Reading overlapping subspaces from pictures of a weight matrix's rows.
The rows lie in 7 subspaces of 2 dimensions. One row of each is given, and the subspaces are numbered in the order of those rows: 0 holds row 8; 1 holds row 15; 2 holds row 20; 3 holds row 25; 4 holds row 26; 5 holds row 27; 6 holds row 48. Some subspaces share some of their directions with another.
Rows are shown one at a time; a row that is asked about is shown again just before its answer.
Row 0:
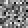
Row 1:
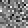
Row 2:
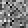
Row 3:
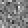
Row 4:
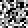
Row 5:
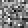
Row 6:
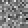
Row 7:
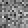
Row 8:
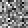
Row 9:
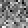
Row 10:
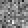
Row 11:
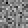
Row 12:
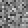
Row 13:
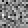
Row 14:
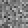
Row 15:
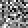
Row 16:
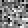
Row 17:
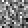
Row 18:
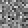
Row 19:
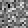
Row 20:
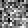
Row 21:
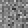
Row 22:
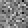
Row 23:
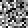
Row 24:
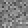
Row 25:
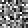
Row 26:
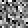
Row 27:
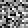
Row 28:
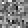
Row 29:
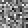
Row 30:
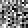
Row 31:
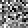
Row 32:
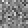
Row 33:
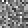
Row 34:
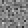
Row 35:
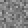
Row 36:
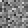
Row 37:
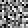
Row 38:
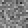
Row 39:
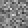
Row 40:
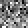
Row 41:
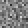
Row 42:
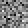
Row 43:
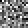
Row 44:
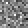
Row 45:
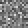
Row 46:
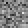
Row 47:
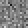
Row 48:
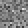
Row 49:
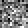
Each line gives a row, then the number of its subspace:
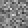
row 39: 5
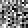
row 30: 4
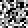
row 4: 0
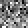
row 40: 1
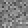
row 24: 2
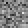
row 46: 5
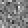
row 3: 4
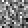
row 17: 1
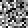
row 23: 0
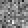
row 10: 4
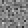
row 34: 6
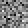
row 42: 5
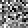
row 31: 1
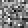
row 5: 2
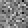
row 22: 5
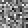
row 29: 3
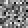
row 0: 3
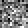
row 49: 2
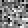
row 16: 2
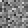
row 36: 0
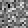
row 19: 0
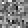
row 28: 4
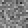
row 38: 3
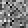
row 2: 2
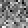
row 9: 1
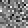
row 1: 5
